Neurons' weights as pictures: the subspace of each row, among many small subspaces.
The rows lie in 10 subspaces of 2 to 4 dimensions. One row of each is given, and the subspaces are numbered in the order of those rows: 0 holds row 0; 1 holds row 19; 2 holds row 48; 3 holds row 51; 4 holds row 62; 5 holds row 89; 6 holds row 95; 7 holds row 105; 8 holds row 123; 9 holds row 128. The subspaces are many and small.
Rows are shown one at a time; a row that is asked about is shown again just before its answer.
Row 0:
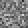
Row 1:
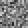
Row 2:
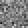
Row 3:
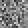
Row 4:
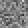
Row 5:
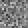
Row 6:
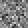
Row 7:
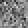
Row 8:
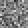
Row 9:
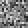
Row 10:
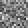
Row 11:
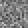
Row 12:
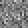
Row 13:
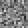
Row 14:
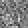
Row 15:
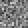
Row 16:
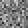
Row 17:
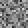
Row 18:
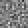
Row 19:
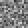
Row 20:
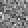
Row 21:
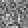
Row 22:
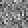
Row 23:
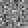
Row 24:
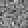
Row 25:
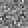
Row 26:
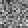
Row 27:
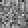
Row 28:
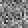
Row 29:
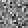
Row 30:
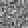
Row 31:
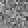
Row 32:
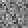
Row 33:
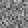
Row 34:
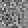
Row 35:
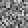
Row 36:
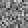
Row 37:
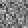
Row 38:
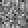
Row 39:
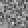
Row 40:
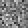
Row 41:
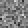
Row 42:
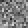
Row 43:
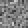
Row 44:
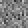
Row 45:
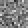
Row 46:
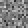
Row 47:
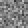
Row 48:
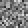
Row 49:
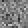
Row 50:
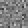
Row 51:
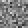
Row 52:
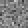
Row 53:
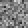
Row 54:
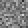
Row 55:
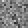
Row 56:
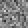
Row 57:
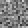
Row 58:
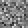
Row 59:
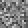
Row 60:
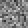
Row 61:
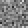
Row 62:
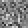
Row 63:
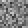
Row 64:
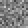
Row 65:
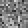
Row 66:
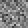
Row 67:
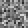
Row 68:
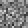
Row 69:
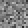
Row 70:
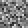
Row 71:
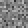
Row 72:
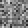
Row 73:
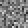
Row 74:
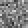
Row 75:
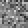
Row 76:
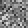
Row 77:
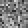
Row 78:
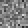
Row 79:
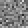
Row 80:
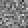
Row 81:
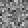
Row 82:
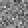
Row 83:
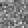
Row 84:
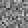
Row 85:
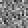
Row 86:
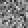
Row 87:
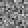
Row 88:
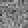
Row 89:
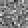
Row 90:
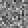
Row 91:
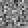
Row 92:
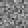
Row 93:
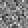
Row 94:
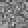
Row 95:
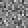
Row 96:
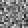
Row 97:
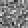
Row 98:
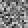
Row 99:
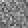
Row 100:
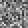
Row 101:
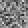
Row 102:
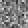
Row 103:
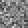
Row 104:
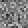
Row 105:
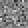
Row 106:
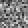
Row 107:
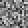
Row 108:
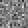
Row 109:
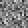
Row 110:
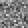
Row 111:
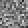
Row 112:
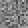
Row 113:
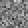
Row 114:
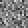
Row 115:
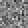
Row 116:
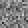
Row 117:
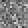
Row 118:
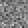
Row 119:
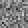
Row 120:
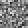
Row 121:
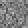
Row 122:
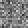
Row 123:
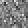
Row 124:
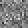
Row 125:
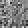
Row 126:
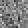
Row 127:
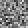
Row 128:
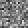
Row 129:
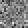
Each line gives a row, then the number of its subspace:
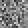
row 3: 5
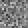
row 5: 5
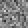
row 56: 7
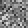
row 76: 8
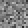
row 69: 9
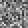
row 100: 1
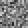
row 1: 5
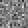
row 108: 9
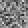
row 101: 0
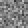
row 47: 1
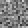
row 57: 9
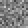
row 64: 8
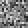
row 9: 7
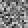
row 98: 0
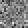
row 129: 0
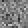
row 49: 4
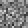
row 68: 3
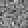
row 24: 5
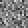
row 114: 6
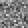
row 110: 2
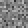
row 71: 6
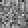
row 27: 9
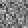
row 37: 3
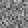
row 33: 2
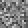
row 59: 0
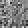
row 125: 9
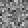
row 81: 3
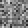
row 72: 9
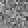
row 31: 7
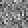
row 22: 6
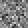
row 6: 8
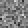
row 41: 8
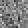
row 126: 4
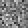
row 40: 5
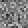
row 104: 4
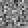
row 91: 7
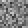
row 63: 3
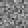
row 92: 1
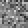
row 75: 7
